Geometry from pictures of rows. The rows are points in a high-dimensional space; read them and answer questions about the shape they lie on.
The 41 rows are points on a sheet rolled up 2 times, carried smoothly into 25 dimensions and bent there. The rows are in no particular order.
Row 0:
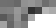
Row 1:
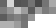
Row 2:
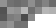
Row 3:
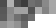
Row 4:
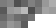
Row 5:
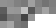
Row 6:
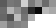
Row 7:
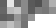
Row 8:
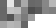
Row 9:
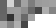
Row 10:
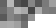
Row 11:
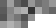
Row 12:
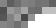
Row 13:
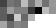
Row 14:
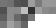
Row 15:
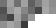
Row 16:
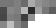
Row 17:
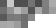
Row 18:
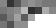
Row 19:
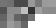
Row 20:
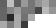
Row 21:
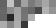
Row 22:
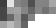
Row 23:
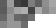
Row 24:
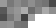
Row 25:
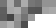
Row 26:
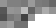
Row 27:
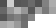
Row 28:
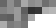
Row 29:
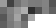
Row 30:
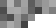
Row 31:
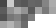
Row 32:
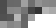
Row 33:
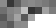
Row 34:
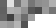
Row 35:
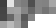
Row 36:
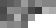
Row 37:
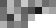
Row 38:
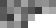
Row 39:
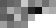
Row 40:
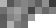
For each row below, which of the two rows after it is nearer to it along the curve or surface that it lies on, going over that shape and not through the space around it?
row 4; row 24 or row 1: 24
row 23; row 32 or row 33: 33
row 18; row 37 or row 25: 37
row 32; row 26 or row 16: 26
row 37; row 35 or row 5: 35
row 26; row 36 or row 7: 36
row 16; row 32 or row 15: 32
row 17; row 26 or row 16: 16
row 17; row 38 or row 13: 38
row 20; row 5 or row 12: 12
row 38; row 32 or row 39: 32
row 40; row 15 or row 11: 11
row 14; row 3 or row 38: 3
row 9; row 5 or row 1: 1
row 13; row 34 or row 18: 18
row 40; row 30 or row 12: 12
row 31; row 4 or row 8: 8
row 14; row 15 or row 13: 13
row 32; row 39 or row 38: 38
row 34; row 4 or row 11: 11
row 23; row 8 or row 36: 8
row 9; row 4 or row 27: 27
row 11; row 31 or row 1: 1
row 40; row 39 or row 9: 39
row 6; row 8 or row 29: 29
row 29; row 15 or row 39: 39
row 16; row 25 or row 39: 39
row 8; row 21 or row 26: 21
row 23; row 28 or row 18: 18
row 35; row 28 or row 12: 28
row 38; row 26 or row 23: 26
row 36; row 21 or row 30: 21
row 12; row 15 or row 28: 28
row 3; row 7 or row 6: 7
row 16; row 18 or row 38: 18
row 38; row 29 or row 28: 28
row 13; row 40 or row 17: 40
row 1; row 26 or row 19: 19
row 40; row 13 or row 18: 18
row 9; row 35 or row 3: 35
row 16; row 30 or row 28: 28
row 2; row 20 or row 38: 38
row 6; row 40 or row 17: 40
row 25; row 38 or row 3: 38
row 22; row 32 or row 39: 32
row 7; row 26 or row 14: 14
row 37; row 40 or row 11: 40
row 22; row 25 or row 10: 10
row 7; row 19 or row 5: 19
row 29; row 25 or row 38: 38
